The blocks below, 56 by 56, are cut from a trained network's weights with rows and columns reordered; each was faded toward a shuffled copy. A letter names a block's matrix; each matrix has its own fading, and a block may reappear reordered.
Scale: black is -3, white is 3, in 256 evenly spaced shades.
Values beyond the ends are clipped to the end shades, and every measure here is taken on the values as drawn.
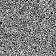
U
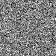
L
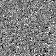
U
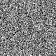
L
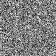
L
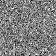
L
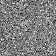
U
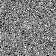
U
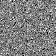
U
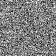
L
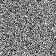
L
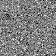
U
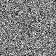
L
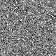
U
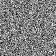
L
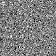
U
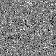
U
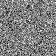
L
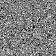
U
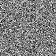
L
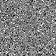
U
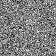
L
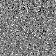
U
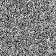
L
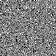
U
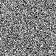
L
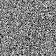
L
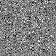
U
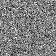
L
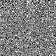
U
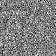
U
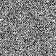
L
